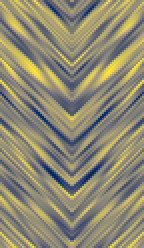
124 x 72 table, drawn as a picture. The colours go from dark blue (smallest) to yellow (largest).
Mirror symmetry: left to right. Slope: none. Odd rows or columns: none.
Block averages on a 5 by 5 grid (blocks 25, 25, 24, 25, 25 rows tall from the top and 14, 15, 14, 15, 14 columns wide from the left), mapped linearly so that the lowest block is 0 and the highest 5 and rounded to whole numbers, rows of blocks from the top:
53235 | 54145 | 21012 | 21012 | 43034
